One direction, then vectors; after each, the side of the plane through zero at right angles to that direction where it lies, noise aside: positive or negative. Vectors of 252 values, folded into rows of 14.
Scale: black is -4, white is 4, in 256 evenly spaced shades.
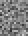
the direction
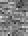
negative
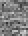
positive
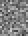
negative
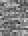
positive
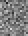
negative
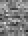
positive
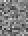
positive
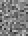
positive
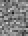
negative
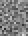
positive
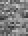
positive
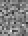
negative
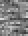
negative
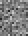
positive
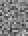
positive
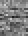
positive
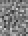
negative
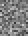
negative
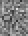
negative
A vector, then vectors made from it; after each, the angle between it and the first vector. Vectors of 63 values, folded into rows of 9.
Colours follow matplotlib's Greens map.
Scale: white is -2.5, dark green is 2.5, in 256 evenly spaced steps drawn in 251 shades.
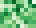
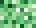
partly opposed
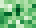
partly aligned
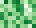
partly aligned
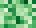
partly opposed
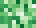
partly opposed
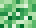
orthogonal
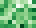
partly opposed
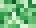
nearly parallel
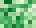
orthogonal
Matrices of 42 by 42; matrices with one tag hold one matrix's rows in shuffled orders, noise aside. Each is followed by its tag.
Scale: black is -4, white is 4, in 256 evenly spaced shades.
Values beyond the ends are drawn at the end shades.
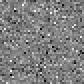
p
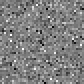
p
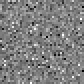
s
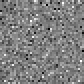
s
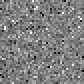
s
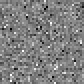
p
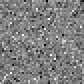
p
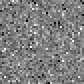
s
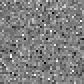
p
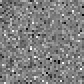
s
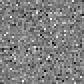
p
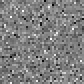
p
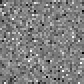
s
